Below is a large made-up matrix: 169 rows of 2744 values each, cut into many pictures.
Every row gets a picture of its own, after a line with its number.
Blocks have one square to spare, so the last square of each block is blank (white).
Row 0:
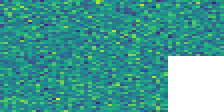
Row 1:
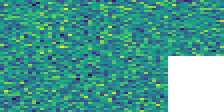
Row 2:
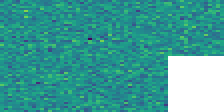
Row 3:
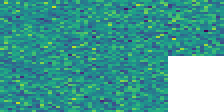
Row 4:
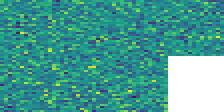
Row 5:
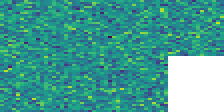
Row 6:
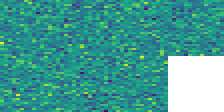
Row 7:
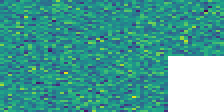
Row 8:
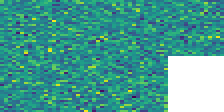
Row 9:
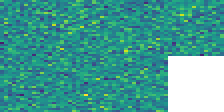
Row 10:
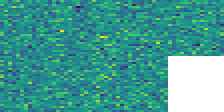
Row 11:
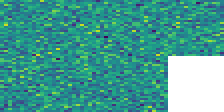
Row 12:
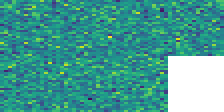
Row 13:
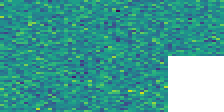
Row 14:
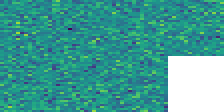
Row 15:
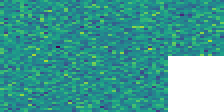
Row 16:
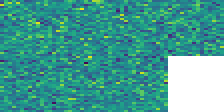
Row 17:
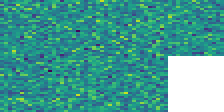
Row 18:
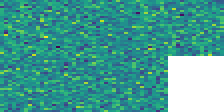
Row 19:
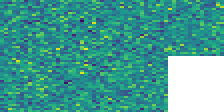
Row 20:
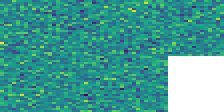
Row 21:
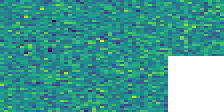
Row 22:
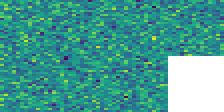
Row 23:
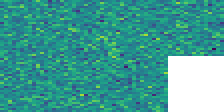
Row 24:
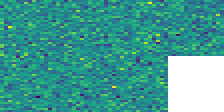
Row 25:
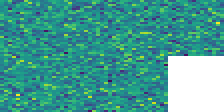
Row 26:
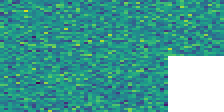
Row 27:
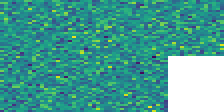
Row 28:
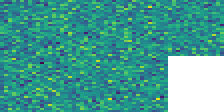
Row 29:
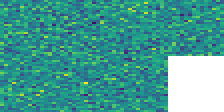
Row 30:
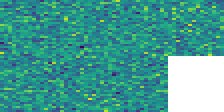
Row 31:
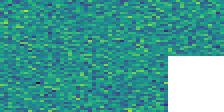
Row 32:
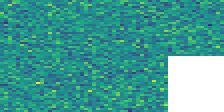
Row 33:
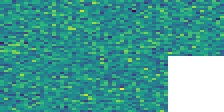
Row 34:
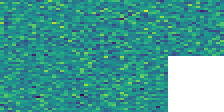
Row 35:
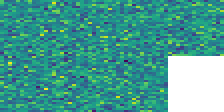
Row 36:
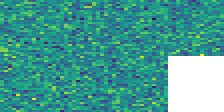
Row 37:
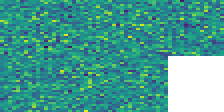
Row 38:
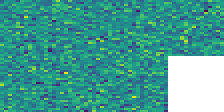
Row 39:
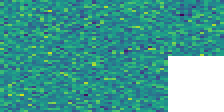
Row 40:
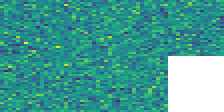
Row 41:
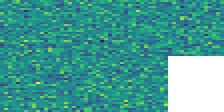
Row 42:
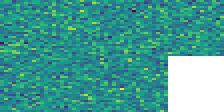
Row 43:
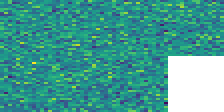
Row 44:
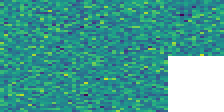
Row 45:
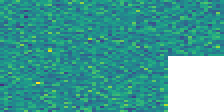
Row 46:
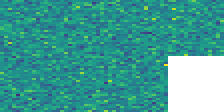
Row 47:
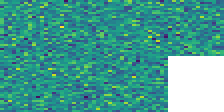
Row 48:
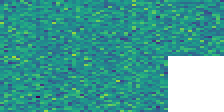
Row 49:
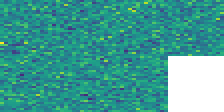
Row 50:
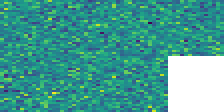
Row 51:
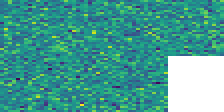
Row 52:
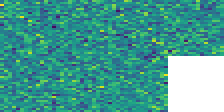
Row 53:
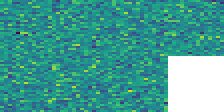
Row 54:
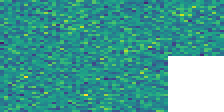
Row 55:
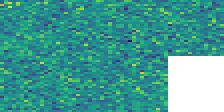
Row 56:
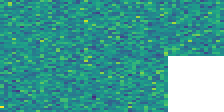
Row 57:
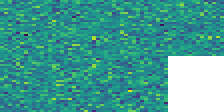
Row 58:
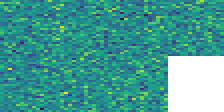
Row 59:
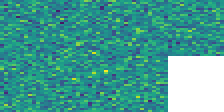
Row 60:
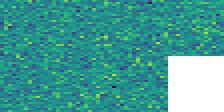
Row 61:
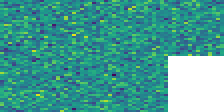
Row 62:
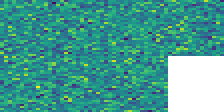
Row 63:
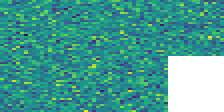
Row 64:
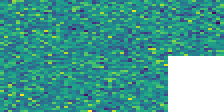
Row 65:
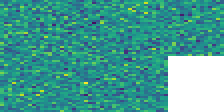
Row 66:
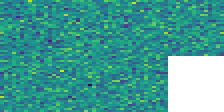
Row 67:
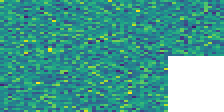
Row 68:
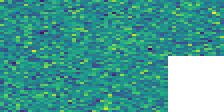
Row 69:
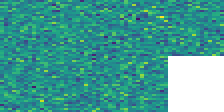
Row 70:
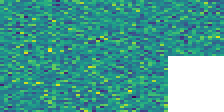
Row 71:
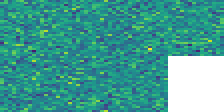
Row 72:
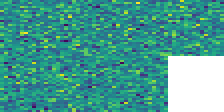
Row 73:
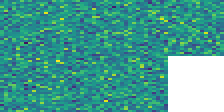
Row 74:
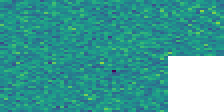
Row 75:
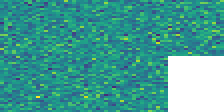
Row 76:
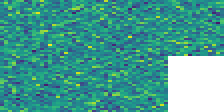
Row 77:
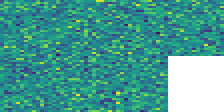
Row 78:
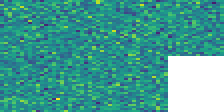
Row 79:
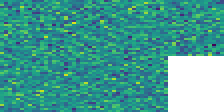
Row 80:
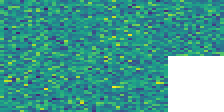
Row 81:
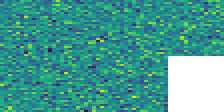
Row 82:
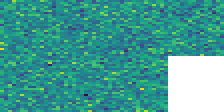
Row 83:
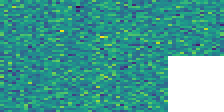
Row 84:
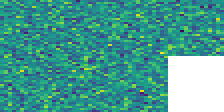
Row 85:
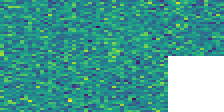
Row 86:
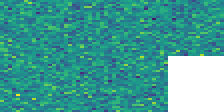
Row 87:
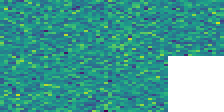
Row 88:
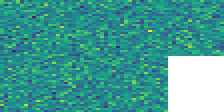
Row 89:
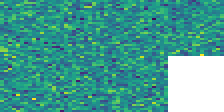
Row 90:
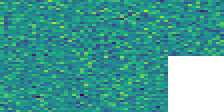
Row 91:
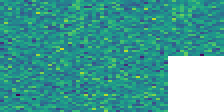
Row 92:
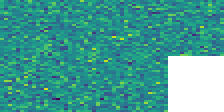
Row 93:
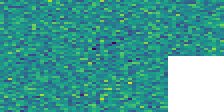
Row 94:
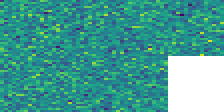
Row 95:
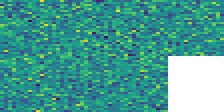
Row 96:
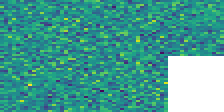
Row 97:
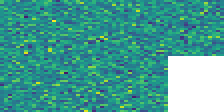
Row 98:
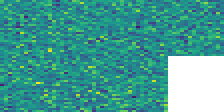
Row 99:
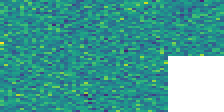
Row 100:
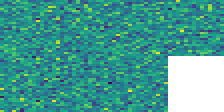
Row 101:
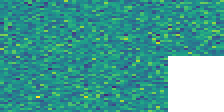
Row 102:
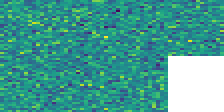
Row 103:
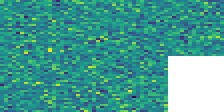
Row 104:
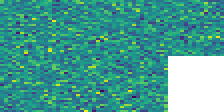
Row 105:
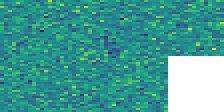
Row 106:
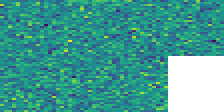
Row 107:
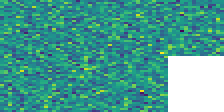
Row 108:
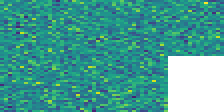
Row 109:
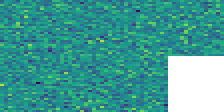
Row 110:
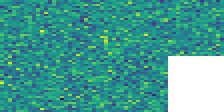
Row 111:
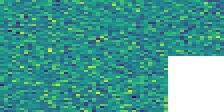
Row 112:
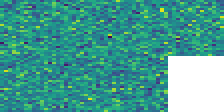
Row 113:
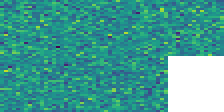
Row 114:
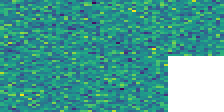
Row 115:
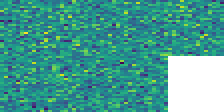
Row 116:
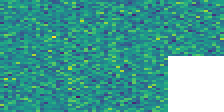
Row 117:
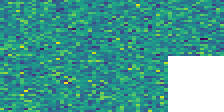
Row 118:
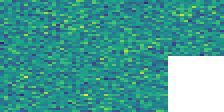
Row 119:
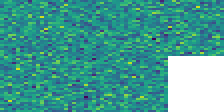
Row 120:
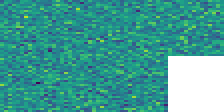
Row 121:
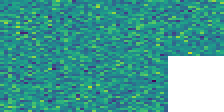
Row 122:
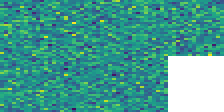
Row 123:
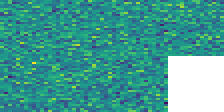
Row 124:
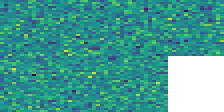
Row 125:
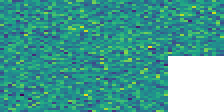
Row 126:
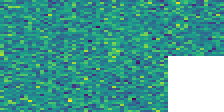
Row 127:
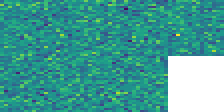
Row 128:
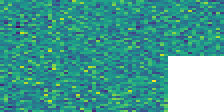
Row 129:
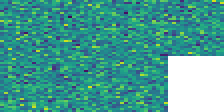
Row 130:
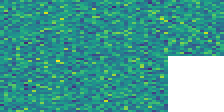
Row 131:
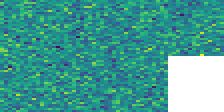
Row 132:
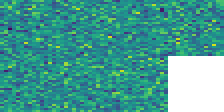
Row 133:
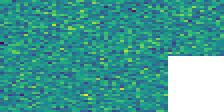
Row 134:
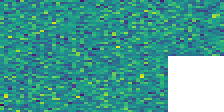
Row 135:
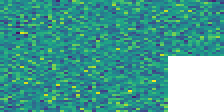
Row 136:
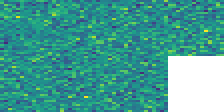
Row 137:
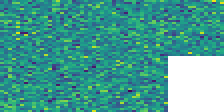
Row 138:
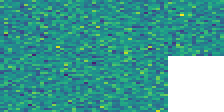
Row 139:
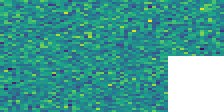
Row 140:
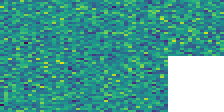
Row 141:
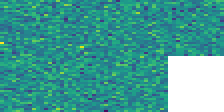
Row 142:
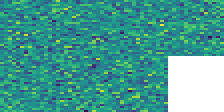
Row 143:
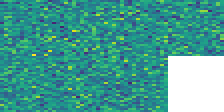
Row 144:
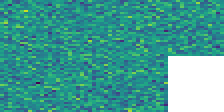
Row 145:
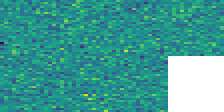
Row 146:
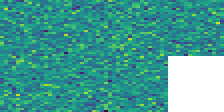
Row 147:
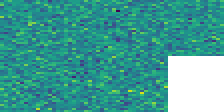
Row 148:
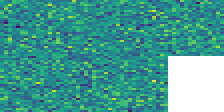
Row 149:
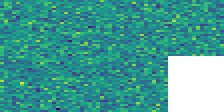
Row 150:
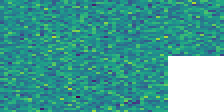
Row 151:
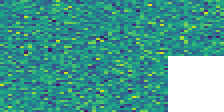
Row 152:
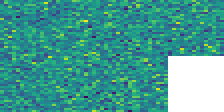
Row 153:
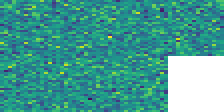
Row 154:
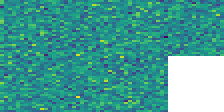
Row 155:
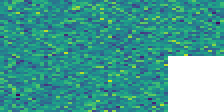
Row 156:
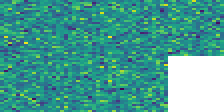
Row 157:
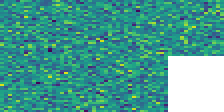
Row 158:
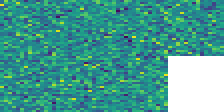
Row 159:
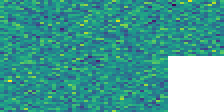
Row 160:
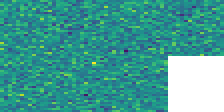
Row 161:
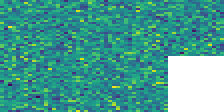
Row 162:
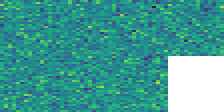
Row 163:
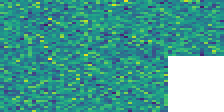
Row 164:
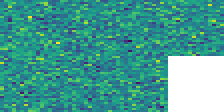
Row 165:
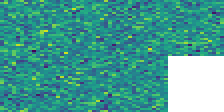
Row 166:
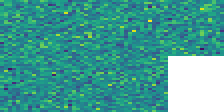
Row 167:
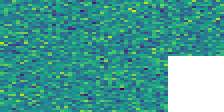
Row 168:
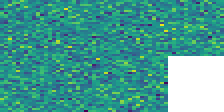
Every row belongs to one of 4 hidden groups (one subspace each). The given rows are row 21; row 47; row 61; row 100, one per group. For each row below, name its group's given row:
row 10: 47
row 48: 47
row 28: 100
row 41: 21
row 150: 47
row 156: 61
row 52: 100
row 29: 61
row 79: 61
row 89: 61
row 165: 61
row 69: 47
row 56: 100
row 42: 61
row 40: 61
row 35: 47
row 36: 61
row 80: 47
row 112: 61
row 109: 21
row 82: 61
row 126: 47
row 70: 21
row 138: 61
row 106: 100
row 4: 21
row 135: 21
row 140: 47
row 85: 47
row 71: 61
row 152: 100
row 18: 61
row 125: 61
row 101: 47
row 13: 100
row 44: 61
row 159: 100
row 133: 61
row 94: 61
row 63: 21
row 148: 21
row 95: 100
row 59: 100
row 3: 100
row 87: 61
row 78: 100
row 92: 47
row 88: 47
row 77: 100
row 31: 21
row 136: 100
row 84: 100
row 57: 21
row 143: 47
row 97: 21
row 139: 100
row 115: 21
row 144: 21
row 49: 61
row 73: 47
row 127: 100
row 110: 47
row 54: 61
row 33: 61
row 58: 47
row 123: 21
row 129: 21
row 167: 61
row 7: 21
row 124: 100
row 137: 21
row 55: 100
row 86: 61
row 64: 61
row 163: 100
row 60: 47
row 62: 47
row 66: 100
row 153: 61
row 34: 47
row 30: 61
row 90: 47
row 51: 47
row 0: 100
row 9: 61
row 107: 100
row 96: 100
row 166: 100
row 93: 47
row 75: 47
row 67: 21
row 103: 21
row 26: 21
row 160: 61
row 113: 61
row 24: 47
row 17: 100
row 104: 21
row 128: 21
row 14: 21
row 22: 100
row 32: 21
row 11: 100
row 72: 21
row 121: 21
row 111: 21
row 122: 61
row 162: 100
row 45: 21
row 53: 21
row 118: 61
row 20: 61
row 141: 61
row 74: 61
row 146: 61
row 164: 100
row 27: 100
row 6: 61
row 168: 21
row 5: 61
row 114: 61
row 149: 100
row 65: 61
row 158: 100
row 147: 100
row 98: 21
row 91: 61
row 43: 21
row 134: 47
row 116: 47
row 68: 61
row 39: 61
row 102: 100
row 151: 21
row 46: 61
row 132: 61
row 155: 61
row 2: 21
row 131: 61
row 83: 47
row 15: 61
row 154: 47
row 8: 21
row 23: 47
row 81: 21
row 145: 61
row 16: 100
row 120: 21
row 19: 100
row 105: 47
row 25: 61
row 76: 61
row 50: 100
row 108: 21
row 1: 100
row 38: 21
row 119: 47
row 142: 21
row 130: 47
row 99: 61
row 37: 21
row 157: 21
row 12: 61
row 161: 47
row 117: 100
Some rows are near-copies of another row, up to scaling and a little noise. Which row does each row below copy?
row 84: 107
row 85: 126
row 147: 13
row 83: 10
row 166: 139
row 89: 36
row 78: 0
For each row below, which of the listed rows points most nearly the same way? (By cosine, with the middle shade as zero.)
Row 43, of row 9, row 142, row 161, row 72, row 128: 72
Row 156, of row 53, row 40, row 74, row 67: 40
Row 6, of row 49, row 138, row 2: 49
